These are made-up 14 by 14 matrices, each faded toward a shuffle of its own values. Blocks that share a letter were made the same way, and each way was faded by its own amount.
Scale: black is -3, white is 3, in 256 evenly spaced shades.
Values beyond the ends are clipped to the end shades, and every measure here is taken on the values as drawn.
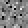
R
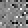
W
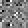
W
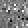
R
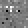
R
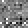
R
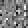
W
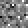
W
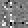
R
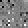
R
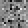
R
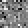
R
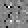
W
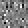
W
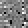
W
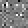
W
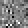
W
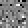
R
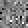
W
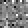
R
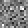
W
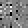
W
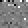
R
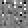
W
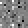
W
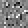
W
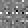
R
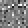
W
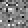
W
